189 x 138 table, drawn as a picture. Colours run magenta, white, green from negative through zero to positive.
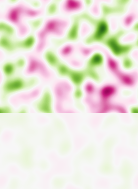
Mirror symmetry: none. Seam: horizontal, 60% of the way down, the bottom part calmer. Ninth with the highest average: top right. Lone odd cells: none. Ninth with the lowest average: middle right.
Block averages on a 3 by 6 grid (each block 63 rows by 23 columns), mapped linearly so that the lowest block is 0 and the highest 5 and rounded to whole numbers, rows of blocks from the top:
322254 | 522301 | 333333
